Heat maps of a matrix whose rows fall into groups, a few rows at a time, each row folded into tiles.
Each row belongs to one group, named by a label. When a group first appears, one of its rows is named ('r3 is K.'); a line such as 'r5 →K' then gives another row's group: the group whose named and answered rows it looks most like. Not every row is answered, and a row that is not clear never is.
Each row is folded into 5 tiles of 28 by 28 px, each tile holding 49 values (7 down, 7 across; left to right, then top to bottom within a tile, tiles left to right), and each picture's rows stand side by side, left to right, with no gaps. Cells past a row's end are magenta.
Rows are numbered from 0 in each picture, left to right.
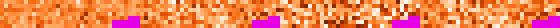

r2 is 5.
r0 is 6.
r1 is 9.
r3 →9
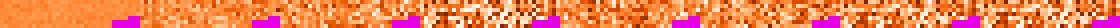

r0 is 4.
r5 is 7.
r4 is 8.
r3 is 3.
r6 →3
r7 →3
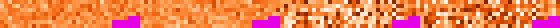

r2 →3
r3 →6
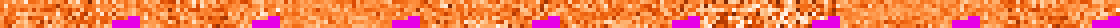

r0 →6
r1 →8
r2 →9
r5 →3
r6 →5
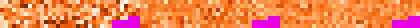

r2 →4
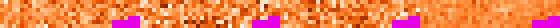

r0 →7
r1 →5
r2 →8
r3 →9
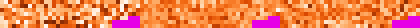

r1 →8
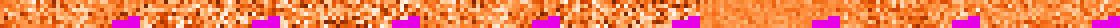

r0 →9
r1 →3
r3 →9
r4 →7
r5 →9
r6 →8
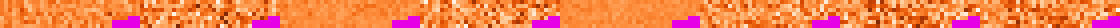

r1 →6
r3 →7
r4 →4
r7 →8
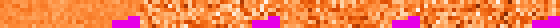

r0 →4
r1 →5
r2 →8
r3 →6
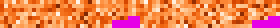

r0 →6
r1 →7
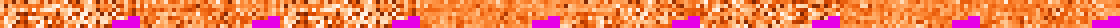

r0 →3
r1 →6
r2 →3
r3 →6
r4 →3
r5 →7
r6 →4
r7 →6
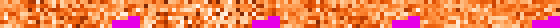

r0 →8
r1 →3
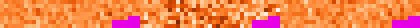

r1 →8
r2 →9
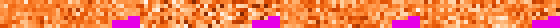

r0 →6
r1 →7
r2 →8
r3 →9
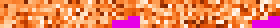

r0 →3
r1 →5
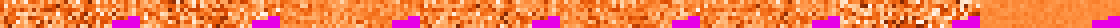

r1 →8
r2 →4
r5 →6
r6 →5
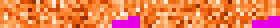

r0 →8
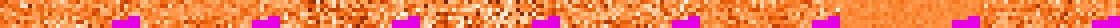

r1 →5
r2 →8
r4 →5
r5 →8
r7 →6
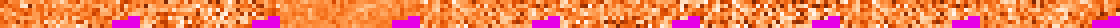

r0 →4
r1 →3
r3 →7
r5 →7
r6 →7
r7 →9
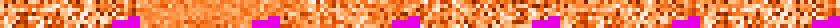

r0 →3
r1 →5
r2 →9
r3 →7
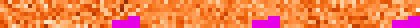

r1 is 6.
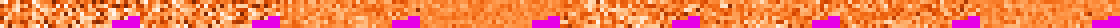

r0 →7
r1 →7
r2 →9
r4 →9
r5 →4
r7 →9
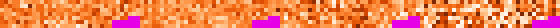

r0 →4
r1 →9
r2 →8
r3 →3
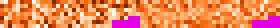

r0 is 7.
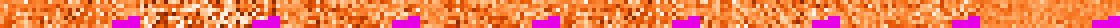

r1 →3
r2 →8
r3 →8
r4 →6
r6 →5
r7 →4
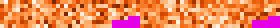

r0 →7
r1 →9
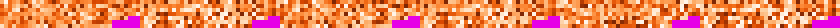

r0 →7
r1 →3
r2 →7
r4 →5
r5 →3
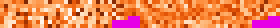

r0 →3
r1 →4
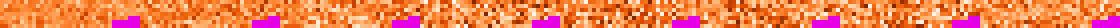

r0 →6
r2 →9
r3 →7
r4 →6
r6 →5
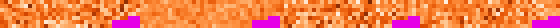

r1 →9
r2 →6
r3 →6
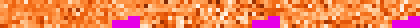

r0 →6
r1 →3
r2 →5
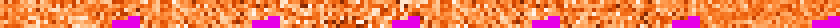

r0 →9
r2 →5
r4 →6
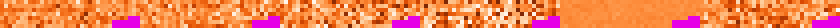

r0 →6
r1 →5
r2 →7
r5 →8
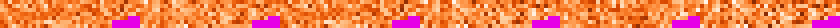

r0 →4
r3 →7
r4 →8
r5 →7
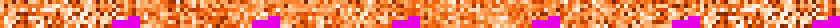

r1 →8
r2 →3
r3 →9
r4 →7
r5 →3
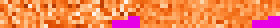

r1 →4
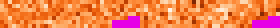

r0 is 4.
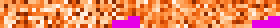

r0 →3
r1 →7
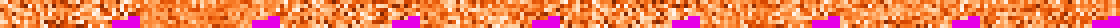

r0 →5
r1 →8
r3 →9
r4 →7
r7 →6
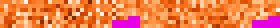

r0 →6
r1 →8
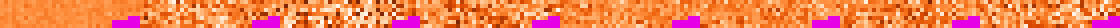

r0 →9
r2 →3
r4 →4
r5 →6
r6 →6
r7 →5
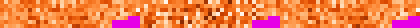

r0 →8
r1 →6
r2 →8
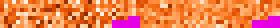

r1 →4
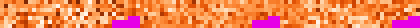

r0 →3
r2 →9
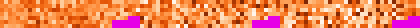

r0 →8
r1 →7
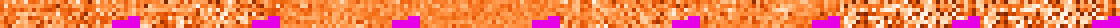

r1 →3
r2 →4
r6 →3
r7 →3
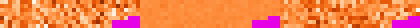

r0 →7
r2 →8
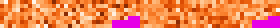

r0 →7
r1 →8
